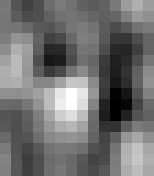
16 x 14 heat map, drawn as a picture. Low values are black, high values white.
The ninth with the lowest average is the middle right. The ninth with the highest average is the centre. There are no lone odd cells. Values change most from cell to cell in the centre.
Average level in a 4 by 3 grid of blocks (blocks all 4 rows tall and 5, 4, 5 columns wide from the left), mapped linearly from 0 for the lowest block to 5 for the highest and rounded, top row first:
2 2 2 | 3 2 0 | 3 5 0 | 1 2 3
